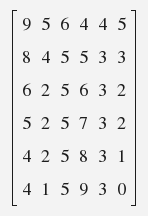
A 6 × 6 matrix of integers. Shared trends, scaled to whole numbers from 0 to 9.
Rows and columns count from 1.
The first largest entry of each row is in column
1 1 1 4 4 4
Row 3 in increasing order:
2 2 3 5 6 6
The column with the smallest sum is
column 6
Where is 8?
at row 2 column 1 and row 5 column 4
